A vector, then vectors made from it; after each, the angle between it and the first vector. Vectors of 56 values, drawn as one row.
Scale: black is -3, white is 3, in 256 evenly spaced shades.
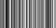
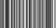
nearly parallel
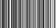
partly aligned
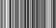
nearly opposite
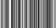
partly aligned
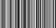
partly opposed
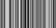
nearly opposite
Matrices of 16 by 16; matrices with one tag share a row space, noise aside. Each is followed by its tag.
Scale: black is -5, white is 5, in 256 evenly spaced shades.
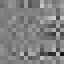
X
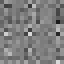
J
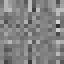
J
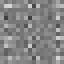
J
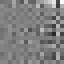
X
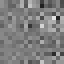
X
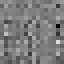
J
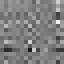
J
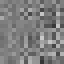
X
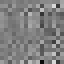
X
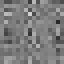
J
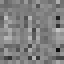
J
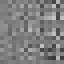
X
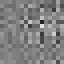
X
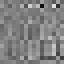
X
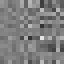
X
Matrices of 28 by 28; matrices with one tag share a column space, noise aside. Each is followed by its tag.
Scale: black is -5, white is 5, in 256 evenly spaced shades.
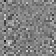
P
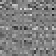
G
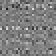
G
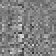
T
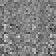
T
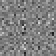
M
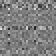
G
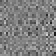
M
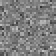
M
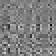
T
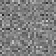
P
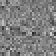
M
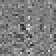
T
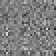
M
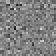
G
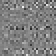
G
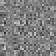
M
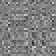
P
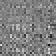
T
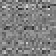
G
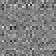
G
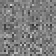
T
